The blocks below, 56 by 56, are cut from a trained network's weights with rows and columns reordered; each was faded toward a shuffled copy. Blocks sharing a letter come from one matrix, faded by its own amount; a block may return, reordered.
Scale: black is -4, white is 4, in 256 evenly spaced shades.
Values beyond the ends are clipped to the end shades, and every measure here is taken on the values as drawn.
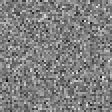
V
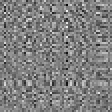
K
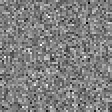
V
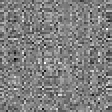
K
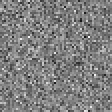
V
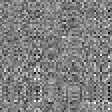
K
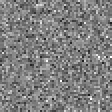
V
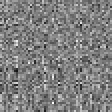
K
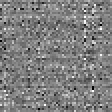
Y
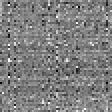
Y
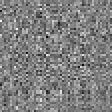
K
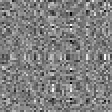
K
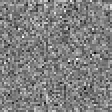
V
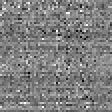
Y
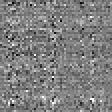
Y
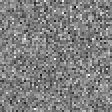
V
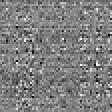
Y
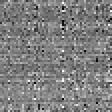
Y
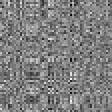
K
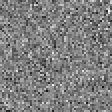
V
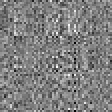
K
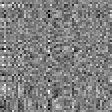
K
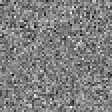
V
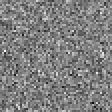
V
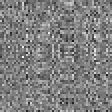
K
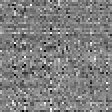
Y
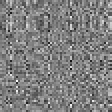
K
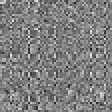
K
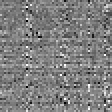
Y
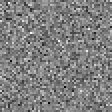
V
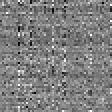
Y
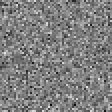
V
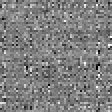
Y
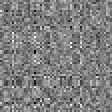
K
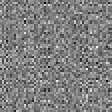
K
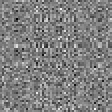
K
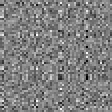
K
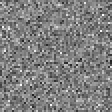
V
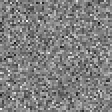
V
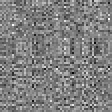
K
